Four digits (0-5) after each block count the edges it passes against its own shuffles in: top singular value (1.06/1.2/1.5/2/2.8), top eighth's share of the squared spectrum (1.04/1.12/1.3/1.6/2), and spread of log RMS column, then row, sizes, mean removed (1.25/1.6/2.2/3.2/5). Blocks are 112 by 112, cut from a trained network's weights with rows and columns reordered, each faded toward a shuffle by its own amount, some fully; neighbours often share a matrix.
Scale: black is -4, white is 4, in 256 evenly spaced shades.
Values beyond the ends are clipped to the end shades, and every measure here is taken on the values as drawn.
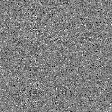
2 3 2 1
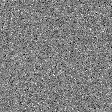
0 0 0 0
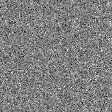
2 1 0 0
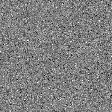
2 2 1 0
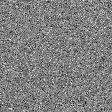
0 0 0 0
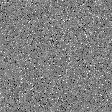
0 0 0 0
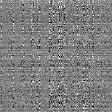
4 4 4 1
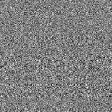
4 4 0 3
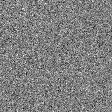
0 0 0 0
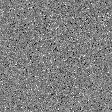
0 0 0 0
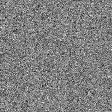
2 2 0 0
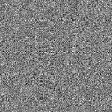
4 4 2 3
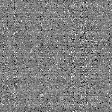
3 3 3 0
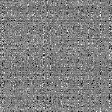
3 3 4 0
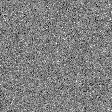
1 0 0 0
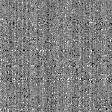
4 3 0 3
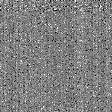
3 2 0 2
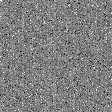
1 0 0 0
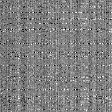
4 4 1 4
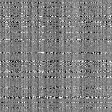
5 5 0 4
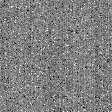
2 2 0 1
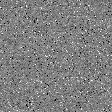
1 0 0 0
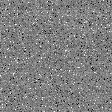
1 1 1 0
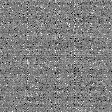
3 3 2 0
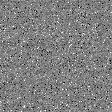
1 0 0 0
